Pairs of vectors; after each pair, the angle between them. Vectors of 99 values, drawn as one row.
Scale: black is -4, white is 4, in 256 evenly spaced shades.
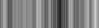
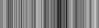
nearly parallel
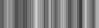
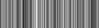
partly aligned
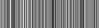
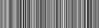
partly opposed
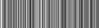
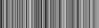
nearly opposite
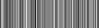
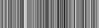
orthogonal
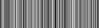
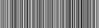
partly opposed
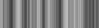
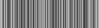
orthogonal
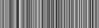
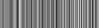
nearly parallel
